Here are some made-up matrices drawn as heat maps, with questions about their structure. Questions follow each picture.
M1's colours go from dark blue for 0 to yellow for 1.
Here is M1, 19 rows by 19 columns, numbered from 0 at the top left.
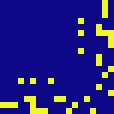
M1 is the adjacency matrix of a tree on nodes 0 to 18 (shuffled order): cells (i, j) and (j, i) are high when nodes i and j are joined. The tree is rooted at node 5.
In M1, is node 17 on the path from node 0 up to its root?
yes
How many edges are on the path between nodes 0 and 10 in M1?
4
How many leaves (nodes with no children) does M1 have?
14
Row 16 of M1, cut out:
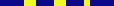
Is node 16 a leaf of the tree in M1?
no
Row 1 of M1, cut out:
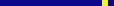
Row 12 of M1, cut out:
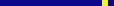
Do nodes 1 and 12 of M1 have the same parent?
yes
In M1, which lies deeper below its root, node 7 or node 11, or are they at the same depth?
the same depth
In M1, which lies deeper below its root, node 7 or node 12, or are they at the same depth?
the same depth
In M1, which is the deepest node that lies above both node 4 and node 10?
16
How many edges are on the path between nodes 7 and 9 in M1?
4
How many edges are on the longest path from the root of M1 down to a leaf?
2
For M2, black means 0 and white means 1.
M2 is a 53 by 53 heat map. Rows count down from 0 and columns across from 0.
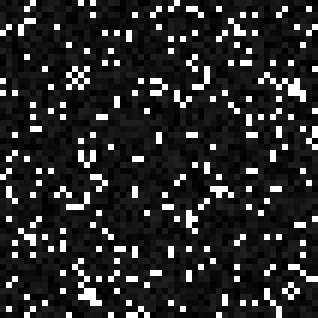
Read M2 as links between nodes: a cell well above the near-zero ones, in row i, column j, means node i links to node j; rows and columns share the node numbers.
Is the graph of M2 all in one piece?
yes
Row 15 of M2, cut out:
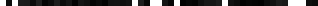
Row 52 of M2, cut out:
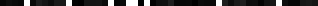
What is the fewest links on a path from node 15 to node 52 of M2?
2
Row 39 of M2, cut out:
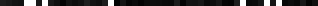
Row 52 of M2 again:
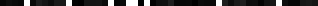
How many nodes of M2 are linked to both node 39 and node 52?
3
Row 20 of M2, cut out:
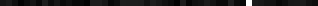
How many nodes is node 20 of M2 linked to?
1
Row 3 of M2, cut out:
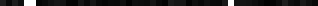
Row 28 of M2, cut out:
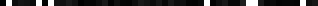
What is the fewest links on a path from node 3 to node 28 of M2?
3
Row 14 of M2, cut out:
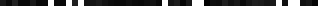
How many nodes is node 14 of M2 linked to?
9
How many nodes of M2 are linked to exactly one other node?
1
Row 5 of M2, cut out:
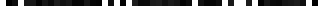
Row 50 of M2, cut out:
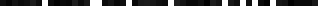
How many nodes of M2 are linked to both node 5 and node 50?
4
